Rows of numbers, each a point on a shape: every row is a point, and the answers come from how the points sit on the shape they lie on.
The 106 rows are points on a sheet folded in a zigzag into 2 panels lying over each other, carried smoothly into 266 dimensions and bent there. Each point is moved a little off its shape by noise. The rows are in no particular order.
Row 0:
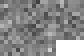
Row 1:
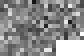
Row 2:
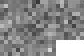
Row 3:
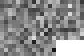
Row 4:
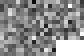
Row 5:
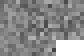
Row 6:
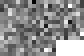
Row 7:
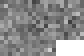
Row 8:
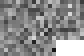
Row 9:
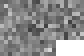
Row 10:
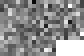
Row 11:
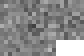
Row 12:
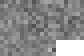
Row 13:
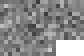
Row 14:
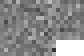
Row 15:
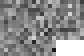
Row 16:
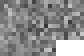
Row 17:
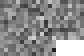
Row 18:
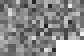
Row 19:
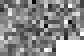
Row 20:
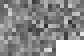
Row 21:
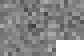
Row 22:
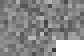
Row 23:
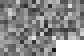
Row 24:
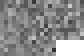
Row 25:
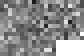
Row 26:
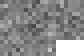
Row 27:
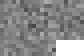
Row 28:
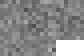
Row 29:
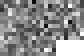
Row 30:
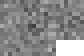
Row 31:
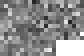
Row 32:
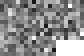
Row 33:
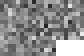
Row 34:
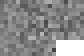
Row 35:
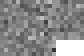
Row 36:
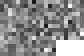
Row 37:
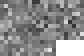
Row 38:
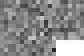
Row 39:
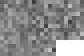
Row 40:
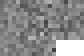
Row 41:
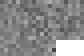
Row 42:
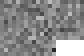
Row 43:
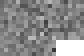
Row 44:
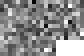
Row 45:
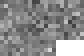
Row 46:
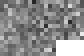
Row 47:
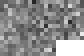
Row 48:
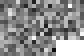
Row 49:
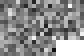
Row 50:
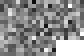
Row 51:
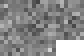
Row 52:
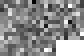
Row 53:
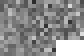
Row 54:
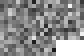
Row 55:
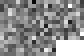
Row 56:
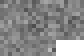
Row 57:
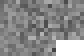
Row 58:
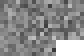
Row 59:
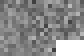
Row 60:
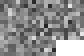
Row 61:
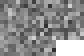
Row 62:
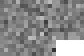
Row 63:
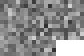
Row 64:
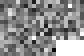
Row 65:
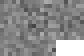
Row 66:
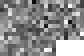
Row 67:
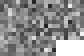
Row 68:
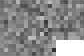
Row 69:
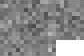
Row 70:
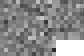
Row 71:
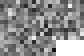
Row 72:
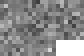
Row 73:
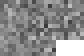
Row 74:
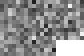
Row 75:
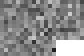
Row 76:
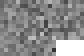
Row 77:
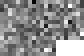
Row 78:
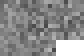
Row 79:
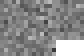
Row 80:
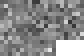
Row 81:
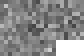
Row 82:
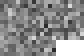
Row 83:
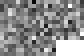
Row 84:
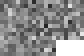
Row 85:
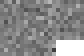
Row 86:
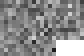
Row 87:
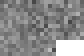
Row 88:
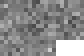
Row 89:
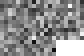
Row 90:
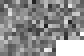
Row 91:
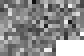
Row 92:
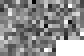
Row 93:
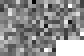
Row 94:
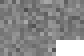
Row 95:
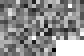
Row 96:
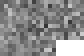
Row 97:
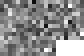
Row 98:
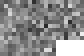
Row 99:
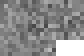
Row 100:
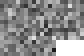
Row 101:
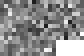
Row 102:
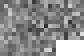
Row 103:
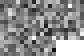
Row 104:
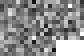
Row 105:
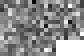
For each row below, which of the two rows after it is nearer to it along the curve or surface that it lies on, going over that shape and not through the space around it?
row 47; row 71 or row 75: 75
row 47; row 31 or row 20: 31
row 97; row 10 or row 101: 101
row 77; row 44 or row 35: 44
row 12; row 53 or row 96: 53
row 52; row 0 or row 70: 0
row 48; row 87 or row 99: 99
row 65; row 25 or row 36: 36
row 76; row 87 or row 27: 27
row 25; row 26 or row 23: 26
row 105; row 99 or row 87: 87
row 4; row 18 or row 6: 6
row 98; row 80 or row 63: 63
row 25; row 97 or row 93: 93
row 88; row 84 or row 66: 66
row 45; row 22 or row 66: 66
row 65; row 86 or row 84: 84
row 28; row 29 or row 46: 46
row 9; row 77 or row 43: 43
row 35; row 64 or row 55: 64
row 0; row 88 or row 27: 88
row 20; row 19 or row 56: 19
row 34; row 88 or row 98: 98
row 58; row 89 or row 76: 76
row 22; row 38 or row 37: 38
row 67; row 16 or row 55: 16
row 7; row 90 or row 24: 24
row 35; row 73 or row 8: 73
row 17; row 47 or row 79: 79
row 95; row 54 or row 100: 100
